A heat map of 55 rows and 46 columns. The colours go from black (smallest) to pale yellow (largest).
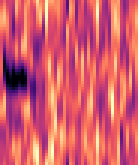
Grain: streaks running down. Ninth with the lowest average: middle left. Dips: one, in the middle left.
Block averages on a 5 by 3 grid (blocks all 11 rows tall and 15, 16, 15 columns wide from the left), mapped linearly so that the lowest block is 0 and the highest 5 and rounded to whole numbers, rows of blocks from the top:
4 4 4 | 3 4 4 | 0 5 4 | 3 5 4 | 4 5 4
